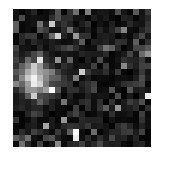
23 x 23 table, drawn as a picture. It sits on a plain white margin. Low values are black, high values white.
Stripes: none. Bumps: one, in the middle left. Ninth with the highest average: middle left. Histogram: skewed, a long tail of high values. Average level on the scale: 20%.
